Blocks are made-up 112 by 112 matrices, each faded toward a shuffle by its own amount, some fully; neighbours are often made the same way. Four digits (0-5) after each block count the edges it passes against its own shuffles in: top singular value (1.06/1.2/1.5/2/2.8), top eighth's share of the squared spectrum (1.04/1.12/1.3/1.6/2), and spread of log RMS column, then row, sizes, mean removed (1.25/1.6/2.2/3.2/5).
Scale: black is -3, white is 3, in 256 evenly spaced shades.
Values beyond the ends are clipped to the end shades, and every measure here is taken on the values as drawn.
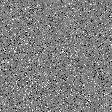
2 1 0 0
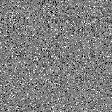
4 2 1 1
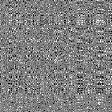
5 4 3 3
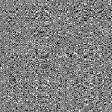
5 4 3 3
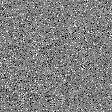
2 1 0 0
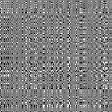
5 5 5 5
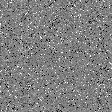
1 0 0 0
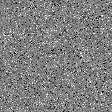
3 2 0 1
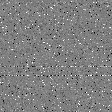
3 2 0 1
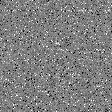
3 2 0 1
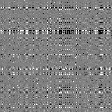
5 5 3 4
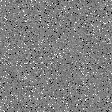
3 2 0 1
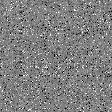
3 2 1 1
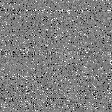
4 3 1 2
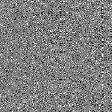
4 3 2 1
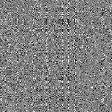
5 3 3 2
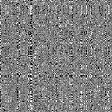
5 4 3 2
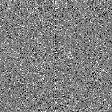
4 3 2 1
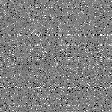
4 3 2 3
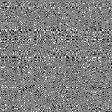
5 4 2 3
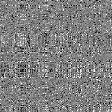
5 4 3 3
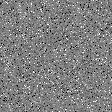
2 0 0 0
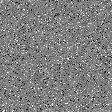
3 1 0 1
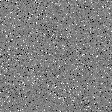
2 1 0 0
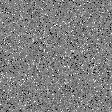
2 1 0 0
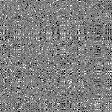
5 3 2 3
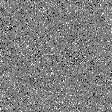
3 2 0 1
